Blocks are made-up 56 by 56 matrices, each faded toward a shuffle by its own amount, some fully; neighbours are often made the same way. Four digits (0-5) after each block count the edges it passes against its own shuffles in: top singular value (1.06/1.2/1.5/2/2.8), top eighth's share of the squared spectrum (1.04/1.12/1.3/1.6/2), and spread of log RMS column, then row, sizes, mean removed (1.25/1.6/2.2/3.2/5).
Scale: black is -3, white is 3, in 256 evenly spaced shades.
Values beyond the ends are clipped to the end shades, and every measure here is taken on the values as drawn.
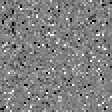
0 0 0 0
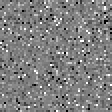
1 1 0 0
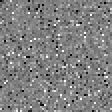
0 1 0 0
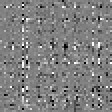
2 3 3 3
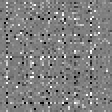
4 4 2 2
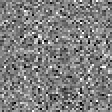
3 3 2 2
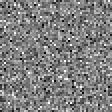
2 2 0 0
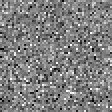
1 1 0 0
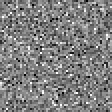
2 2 0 0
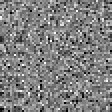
3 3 1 1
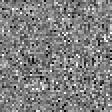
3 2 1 1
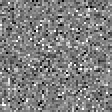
2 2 0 0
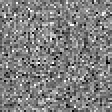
3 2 0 1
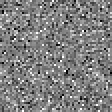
1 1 0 0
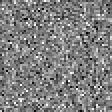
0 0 0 0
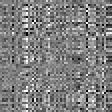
4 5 4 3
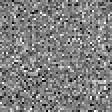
2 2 0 0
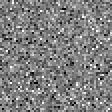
2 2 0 0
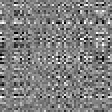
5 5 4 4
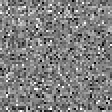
3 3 1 1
